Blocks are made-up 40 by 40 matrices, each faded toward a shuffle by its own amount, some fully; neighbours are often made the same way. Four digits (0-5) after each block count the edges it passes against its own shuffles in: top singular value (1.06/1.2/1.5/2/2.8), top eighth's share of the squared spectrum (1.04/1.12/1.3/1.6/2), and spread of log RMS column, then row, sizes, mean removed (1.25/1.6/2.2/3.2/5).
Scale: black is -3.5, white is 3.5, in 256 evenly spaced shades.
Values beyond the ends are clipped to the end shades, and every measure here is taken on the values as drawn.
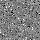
0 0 0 0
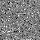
1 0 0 1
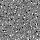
0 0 0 0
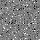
2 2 0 0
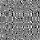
4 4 2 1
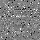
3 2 0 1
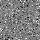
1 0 0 0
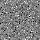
0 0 0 0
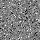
0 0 0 0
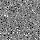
2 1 0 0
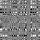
4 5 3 3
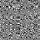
3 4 2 2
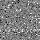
2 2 0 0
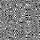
3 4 2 2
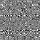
3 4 1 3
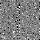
2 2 2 0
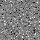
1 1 1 0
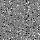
1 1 1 0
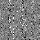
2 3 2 0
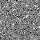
2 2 0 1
